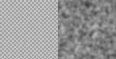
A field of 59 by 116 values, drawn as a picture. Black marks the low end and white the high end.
It is made of 1 by 2 panels. Panel 1,1: high, checkered. Panel 1,2: middling, blotchy.
